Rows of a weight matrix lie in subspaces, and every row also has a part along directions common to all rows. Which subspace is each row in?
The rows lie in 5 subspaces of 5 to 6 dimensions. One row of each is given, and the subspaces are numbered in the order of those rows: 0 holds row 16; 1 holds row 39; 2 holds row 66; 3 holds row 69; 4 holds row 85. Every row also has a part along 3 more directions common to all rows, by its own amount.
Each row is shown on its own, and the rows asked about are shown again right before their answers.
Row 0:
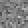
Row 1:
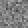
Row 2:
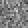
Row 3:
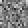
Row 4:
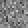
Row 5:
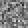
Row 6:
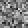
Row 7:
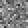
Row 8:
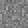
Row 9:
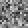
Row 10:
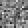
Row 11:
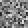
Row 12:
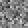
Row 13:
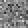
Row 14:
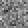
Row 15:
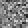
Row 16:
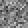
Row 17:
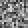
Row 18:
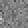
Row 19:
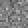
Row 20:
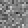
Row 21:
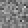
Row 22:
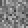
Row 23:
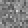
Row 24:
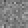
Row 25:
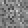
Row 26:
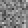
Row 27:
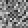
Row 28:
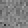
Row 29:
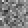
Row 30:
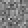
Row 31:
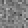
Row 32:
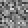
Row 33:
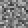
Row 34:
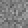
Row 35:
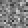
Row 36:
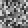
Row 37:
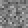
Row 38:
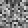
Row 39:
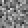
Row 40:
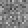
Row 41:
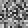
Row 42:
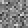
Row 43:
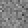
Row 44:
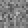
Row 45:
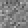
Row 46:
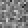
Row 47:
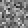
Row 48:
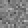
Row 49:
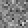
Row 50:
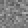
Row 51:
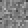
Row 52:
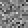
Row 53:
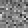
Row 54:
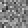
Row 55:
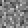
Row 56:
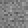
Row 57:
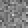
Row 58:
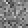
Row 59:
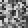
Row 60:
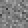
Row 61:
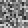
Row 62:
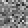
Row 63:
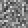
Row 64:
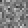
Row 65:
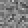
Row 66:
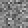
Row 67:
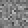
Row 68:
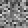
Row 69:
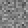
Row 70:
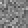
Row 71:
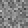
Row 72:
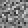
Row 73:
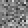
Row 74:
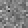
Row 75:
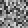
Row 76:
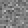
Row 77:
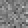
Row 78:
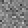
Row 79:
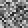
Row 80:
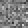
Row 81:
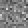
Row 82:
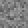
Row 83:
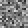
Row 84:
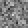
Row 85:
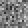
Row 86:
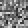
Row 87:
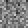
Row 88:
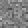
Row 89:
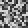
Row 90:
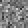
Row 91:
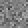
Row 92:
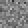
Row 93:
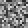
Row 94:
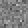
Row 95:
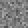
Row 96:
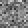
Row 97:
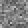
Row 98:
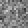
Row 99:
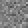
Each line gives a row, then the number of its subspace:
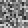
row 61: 3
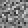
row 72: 3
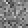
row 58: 2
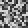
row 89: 4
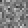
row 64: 0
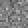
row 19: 1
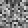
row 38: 1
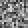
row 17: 3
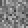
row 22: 1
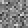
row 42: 1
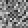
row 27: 0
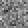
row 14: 4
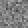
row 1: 4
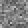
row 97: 0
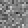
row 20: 3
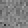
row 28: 0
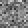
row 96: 4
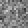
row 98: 4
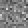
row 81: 1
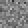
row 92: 4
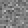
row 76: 3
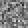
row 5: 3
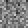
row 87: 1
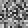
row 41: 2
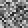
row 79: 2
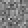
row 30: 2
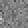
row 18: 2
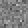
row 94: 4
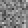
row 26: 0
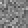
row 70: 3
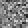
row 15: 2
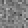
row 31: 1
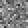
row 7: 2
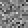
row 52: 3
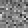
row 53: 1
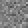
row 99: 2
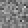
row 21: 4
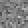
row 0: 0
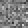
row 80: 2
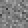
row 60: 1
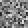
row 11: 0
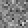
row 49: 4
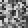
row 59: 4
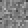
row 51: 0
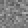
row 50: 1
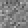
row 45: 0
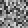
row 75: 0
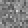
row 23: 0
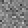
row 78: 1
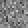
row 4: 3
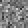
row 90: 0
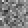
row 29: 4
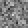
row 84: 3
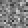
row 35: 1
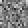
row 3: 0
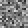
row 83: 1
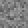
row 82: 3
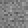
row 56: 3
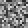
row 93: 2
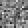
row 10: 0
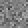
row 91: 2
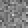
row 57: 4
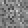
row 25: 0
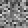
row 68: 1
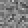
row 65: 4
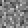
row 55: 1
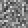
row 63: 3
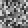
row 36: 0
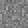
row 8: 1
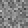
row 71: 2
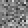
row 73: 4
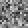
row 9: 2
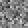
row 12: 2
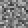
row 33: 3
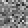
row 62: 4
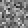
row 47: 0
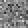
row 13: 3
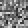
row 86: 0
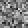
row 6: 2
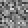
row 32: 3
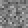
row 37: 1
